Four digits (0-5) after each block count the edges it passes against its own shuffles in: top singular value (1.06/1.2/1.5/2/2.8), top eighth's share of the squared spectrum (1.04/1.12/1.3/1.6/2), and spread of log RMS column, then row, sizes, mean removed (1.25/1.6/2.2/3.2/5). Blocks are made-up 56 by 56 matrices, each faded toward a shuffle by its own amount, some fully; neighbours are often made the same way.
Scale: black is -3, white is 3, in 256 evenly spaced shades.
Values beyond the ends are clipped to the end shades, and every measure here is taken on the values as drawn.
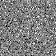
3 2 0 0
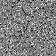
1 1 0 0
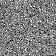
0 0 0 0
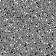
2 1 0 0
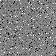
0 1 0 0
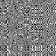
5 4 3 2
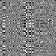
5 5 3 3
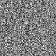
3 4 1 1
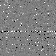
3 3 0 1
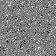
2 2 0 0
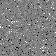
1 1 0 0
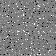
2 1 0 1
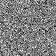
0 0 0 0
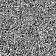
0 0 0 2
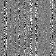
2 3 4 0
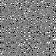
4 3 2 2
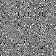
3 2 1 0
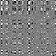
5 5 3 3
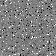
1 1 0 0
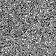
1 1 0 0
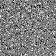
2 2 0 0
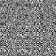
4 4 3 3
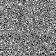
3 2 0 1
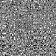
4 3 1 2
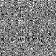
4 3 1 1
